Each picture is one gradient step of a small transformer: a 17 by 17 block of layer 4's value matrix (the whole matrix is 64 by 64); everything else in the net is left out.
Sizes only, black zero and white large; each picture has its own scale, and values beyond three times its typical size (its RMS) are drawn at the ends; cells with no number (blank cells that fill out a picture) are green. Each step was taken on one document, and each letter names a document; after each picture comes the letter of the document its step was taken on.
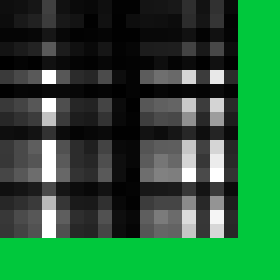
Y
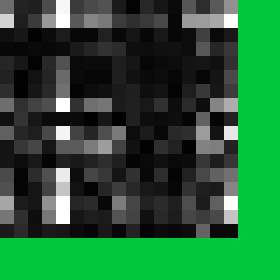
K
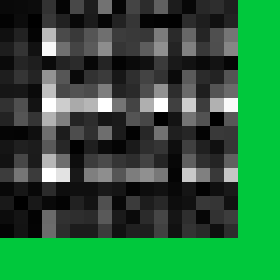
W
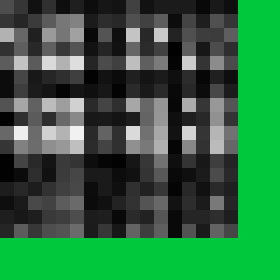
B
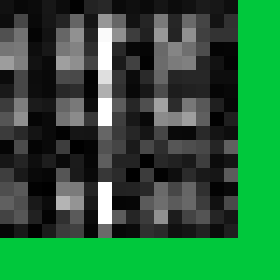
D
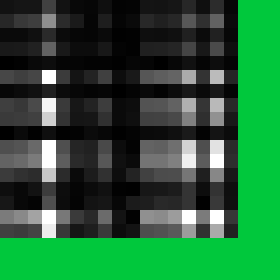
Y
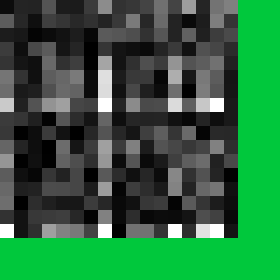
D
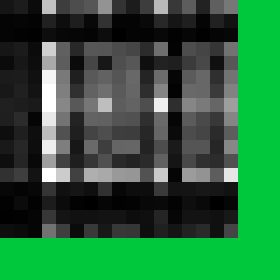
W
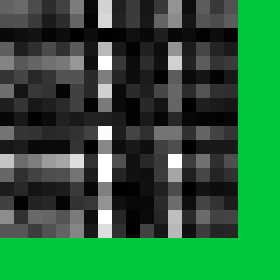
D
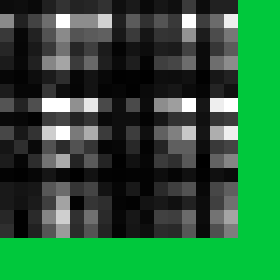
K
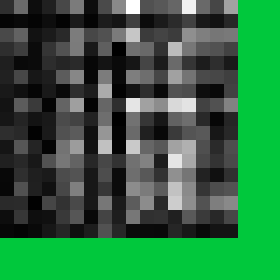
D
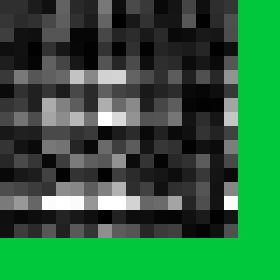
K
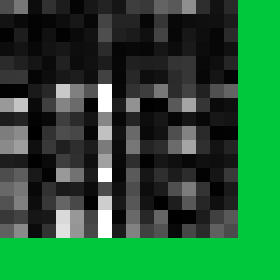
D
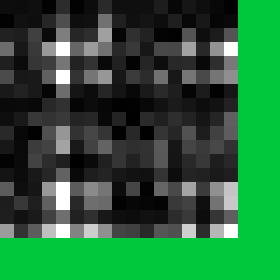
K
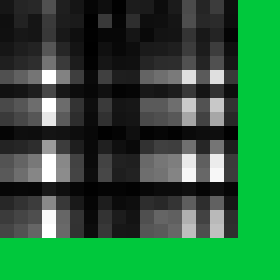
Y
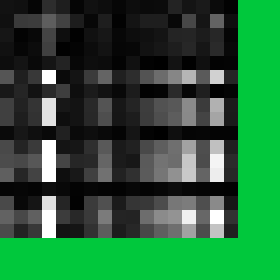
Y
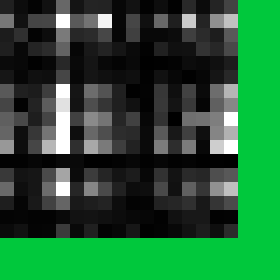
K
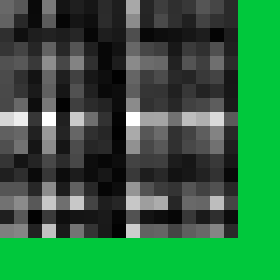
B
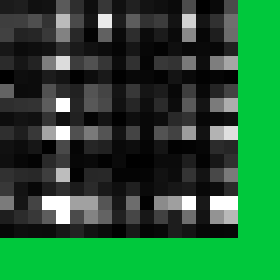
K
